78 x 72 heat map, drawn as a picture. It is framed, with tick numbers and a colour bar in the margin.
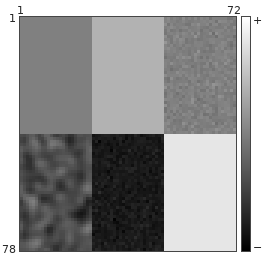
It is made of 2 by 3 panels. Panel 1,1: middling, flat. Panel 1,2: high, flat. Panel 1,3: middling, fine-grained, faint in contrast. Panel 2,1: low, blotchy. Panel 2,2: very low, fine-grained, faint in contrast. Panel 2,3: very high, flat.
